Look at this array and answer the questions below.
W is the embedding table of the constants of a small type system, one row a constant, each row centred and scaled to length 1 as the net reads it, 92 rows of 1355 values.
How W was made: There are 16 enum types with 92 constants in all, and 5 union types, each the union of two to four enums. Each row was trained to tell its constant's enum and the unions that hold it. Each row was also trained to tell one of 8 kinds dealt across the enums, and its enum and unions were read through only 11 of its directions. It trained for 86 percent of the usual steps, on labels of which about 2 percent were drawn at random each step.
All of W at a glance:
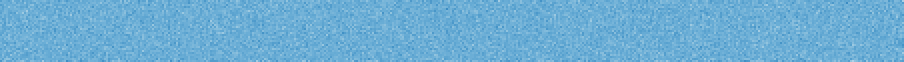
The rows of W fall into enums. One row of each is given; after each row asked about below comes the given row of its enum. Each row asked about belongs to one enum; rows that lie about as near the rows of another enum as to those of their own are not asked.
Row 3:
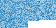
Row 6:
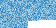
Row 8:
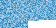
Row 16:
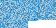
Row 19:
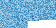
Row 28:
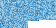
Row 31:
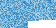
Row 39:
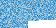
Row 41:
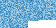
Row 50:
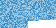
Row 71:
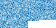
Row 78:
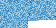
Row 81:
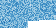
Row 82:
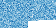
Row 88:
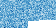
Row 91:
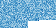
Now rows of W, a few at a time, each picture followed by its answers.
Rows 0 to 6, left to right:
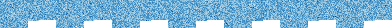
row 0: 8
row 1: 82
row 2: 39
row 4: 16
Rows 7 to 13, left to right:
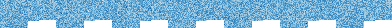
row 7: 6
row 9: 41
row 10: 78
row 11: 3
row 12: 8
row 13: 6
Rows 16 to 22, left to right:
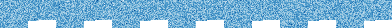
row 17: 50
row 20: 91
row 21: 31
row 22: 39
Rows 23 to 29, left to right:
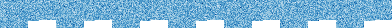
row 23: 28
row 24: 8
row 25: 41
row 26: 28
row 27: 88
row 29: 8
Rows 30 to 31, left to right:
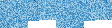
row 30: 88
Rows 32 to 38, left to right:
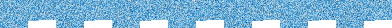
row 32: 16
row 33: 3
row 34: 82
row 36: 88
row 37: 31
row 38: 88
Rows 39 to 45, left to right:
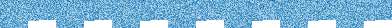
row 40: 41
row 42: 88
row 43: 31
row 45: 19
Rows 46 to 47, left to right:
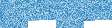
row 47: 71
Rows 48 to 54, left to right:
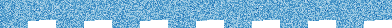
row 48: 50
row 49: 3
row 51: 91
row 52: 19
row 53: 28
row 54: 50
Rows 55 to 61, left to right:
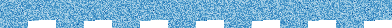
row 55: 31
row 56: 16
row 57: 28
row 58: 31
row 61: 16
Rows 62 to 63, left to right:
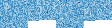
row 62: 6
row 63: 88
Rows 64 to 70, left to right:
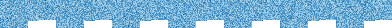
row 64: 81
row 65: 28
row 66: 81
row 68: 6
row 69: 50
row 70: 28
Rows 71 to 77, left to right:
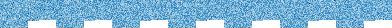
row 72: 8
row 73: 39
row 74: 16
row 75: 6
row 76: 3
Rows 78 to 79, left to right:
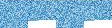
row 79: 19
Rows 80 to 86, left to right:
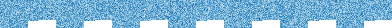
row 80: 41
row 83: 6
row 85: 50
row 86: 3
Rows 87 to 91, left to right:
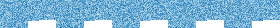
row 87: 31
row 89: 81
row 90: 81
